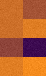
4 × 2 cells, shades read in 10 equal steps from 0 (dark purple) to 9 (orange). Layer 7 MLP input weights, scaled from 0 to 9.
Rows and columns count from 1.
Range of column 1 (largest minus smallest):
4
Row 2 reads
7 8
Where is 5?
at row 1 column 2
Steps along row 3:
down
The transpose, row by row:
7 7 4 8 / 5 8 0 9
